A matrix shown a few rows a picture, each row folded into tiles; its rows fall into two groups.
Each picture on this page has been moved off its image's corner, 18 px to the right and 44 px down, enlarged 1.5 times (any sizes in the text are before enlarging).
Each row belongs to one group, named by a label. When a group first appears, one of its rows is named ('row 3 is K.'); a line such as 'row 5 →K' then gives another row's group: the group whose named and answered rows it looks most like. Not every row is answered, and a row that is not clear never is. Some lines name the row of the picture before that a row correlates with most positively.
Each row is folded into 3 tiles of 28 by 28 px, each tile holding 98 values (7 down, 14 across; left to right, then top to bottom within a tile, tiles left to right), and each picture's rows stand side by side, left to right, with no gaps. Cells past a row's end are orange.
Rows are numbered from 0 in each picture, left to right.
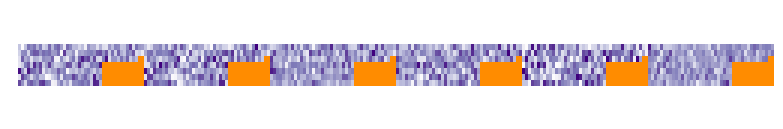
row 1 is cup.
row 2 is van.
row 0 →cup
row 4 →cup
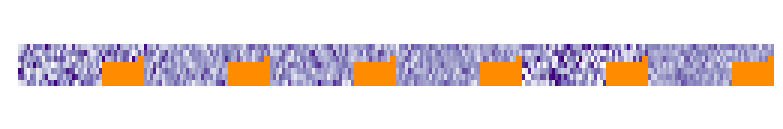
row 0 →cup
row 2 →van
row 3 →van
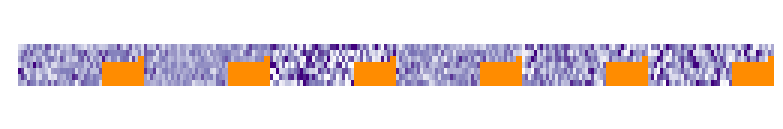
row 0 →cup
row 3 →cup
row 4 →van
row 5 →van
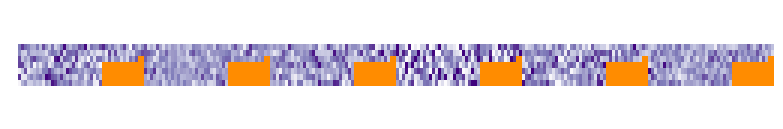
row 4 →cup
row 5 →cup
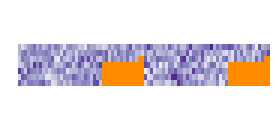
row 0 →cup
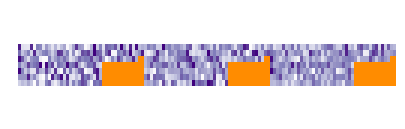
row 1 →van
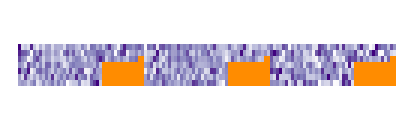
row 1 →van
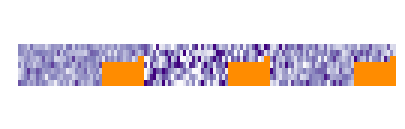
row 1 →cup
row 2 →cup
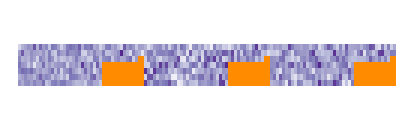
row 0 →van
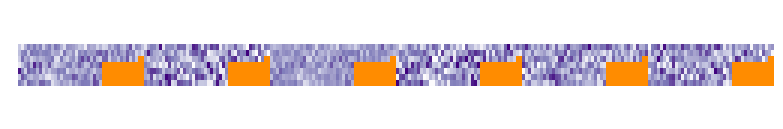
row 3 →cup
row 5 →van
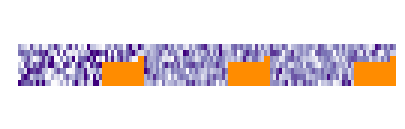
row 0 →cup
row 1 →van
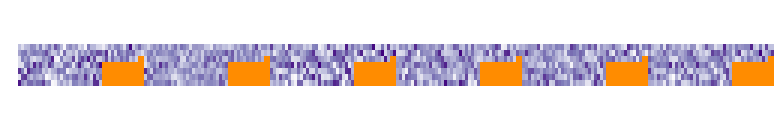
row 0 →cup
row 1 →cup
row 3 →van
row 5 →van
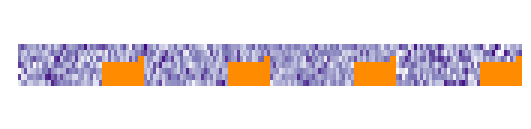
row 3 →van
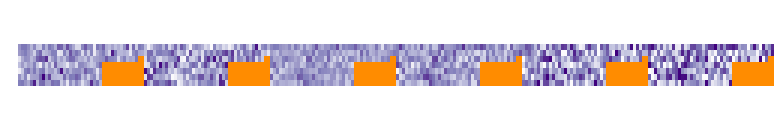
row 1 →cup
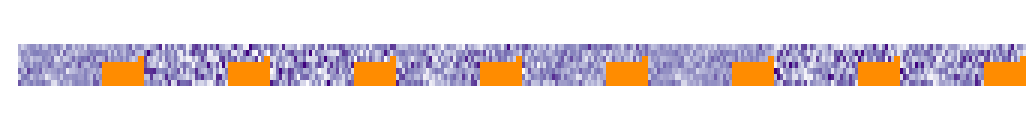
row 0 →cup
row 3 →cup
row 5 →cup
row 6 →cup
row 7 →cup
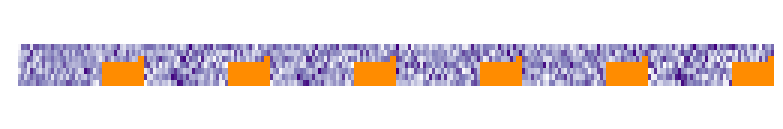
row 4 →van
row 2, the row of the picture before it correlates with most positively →4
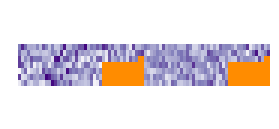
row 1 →van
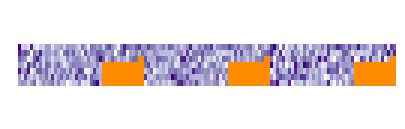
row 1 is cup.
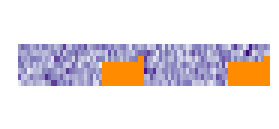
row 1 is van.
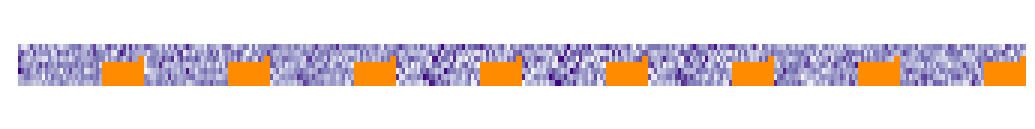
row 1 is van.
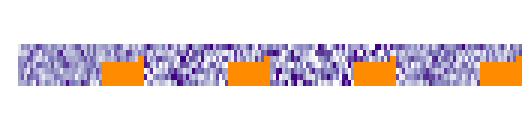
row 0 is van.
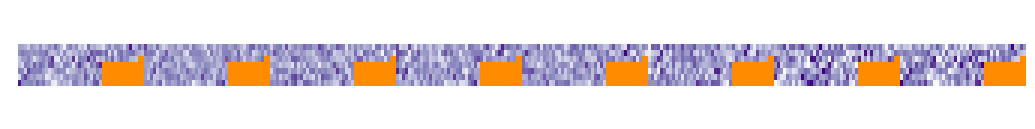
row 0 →cup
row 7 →cup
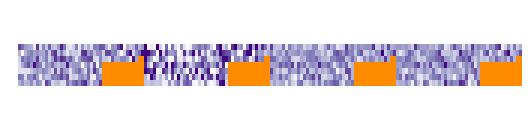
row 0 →van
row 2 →van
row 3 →van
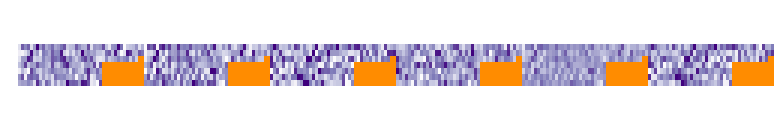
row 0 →van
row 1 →van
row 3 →van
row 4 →van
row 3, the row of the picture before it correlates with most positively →3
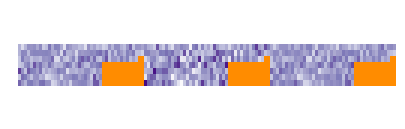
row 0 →cup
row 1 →cup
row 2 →cup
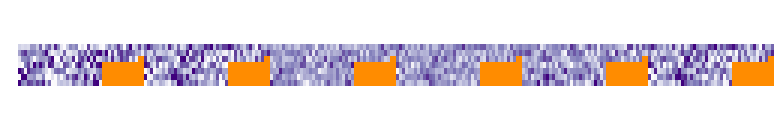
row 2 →cup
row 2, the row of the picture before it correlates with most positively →1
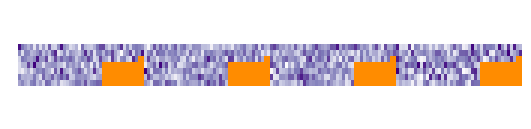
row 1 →cup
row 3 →van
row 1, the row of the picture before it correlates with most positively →0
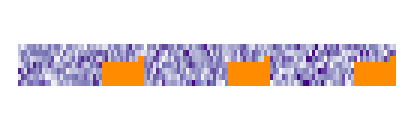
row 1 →van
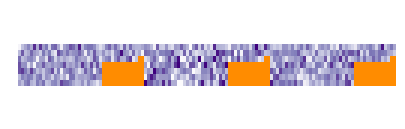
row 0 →van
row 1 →cup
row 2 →cup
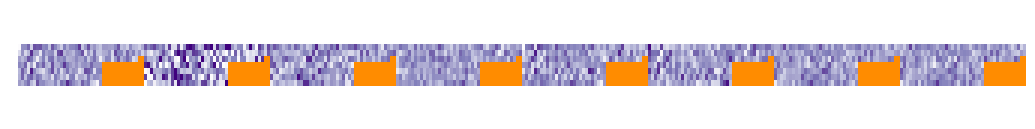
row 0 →van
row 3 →van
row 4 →van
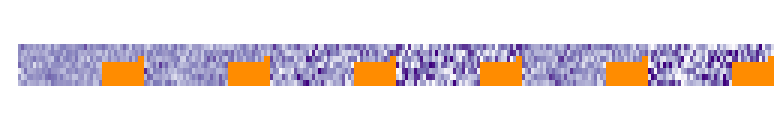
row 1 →cup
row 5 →cup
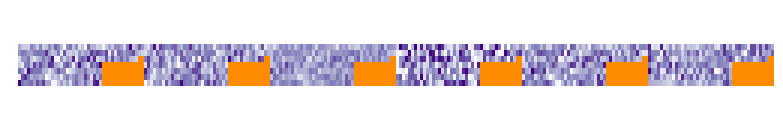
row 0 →cup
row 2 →cup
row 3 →van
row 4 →cup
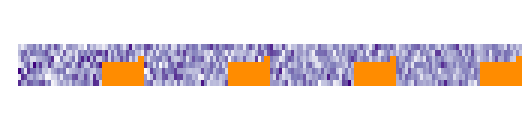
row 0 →cup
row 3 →van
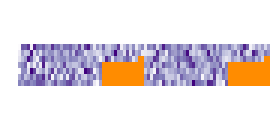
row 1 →van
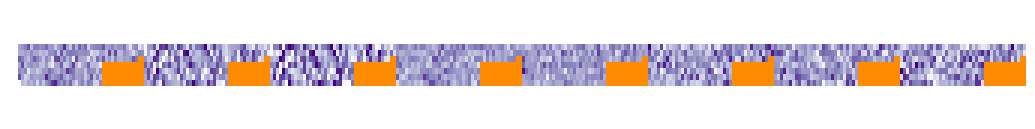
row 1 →van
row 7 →cup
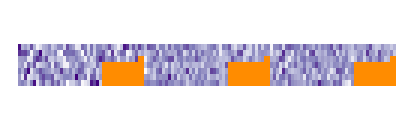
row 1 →van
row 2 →van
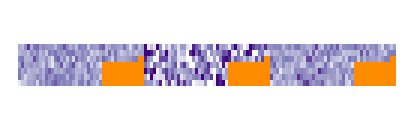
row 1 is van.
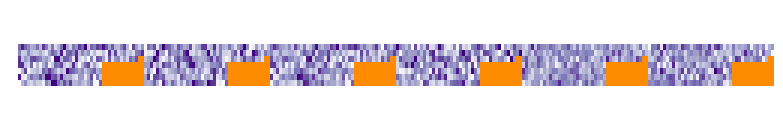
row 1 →van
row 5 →van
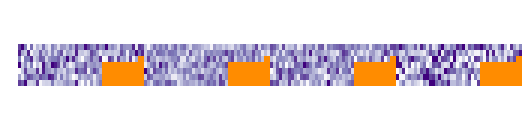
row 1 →cup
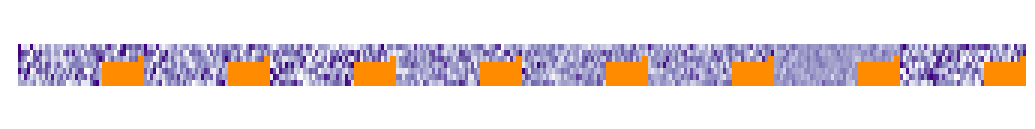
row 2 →cup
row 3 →van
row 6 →van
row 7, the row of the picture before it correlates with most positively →3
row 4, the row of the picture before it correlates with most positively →1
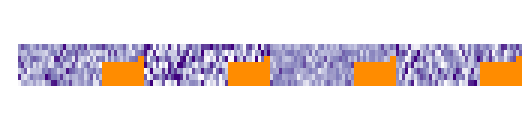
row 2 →cup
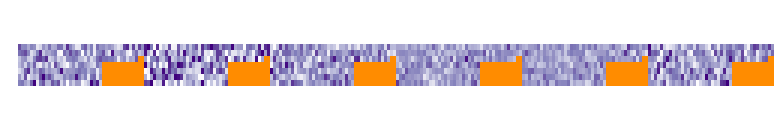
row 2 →cup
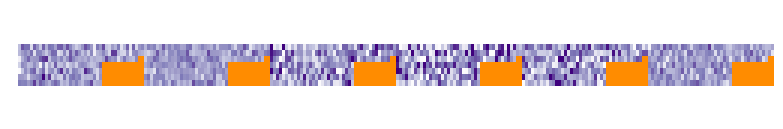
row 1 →van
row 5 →van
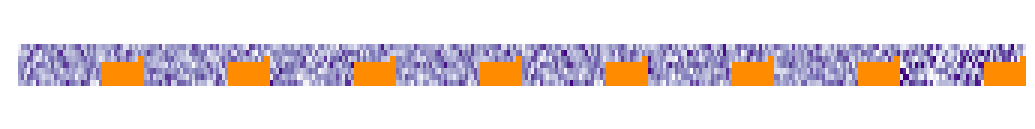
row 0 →van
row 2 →cup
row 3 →van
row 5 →van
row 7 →cup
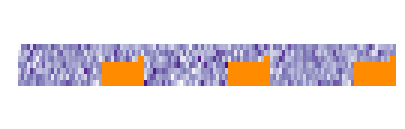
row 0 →van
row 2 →van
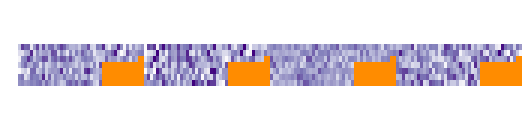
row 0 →van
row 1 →van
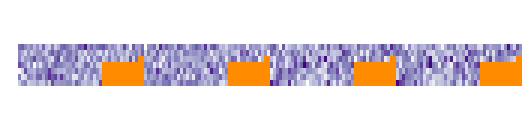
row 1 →van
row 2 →cup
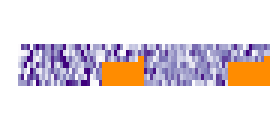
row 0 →van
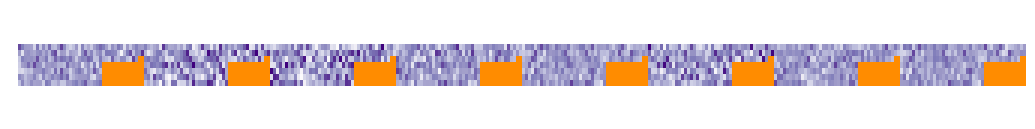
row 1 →van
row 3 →van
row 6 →cup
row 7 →van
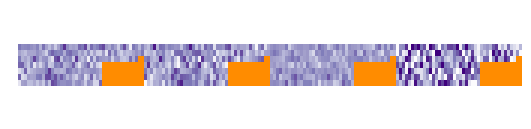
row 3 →van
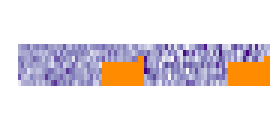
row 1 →van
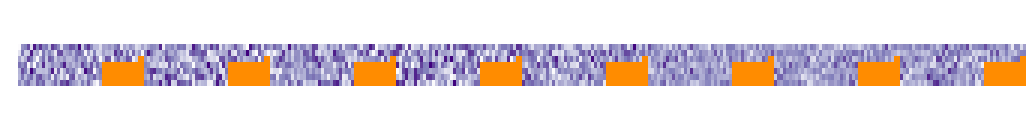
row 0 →van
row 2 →van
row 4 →cup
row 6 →cup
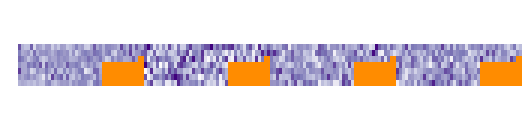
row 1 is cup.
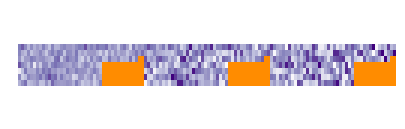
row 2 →van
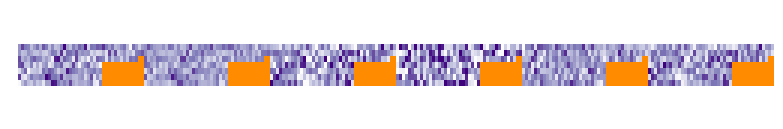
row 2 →cup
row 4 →van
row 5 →cup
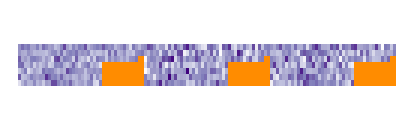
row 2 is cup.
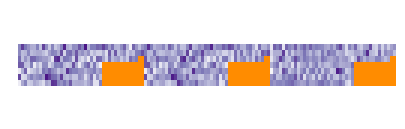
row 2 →van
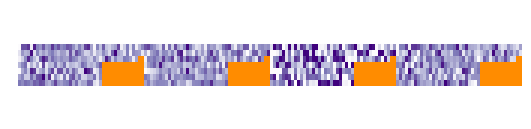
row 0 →van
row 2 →van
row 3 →van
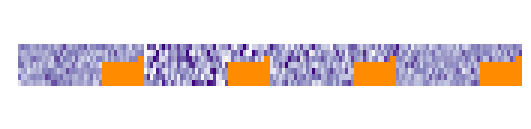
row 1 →van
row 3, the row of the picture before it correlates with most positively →1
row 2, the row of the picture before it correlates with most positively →1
